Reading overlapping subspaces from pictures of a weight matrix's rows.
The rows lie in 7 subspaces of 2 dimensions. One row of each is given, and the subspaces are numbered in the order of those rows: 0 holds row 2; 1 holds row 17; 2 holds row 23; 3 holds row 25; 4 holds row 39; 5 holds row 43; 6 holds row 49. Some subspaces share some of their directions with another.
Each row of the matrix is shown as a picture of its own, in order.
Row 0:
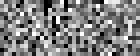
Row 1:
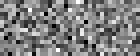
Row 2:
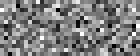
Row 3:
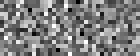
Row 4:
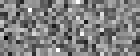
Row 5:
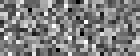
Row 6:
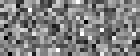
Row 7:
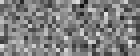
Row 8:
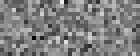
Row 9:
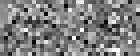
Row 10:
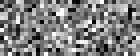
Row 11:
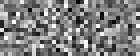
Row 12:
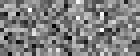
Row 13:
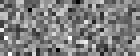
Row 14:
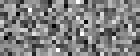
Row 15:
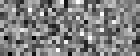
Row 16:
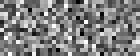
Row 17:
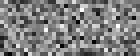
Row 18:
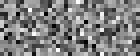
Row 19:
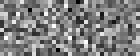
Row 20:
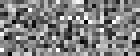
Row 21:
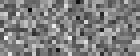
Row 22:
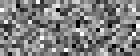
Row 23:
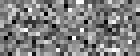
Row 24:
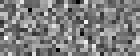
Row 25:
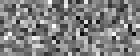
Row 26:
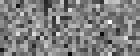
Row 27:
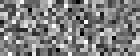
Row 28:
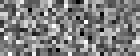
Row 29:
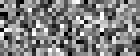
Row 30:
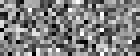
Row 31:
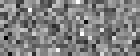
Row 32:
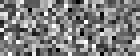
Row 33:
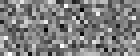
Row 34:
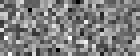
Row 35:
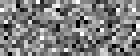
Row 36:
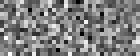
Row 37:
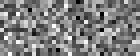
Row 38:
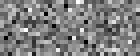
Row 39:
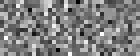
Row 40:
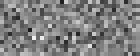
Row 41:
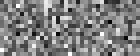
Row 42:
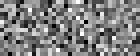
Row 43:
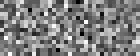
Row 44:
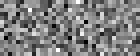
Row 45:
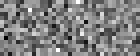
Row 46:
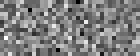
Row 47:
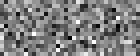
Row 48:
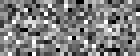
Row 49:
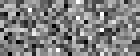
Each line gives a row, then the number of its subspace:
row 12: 6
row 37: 6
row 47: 1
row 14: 3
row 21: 6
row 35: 0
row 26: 4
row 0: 4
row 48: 2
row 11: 0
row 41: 4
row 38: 2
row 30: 3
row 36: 5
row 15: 5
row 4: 2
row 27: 1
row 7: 6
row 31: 0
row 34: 3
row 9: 2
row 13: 3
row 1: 2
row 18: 1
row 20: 4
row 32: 3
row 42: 1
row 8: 5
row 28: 5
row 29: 2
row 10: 3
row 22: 0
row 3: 4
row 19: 0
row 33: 1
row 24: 6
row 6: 0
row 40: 5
